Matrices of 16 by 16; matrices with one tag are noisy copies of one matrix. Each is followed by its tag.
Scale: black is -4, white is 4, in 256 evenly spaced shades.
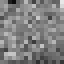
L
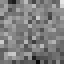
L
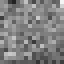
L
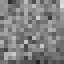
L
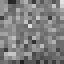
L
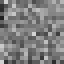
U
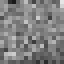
L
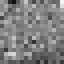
L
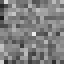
U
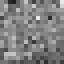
L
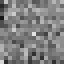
U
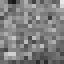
L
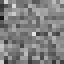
U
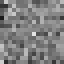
U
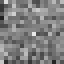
U
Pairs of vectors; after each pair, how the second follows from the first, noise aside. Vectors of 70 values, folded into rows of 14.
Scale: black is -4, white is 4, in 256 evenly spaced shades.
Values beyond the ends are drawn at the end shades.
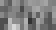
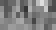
reversed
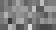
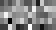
scaled up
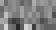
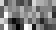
scaled up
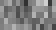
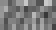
sign-scrambled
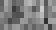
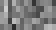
wrapped around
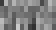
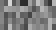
wrapped around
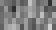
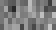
copied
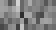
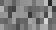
wrapped around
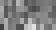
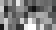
scaled up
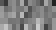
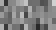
sign-scrambled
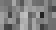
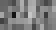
reversed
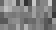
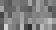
reversed
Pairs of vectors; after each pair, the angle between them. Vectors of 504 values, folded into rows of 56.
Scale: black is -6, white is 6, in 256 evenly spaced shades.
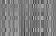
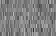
partly opposed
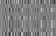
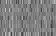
nearly opposite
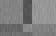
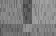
nearly parallel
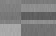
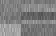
nearly parallel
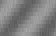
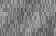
partly aligned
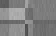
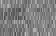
partly opposed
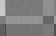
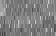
partly aligned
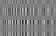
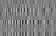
nearly parallel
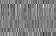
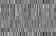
nearly parallel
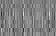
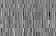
nearly opposite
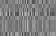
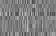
nearly parallel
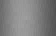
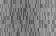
partly opposed
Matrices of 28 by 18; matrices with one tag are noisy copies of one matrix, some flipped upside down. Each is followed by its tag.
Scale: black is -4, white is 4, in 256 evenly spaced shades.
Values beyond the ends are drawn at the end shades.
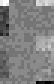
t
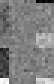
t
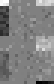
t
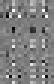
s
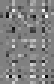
s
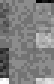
t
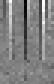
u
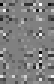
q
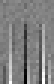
u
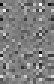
q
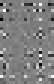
q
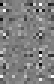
q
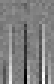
u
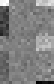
t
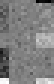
t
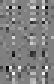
s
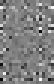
q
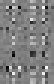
s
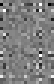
q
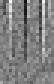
u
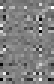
q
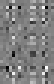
s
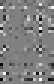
q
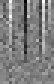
u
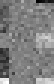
t
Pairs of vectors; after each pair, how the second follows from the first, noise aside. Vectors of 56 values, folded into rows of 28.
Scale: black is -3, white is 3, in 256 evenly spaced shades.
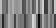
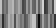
copied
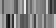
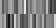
copied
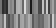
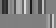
partly zeroed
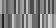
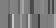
partly zeroed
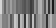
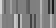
partly zeroed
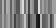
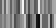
copied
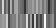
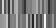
copied
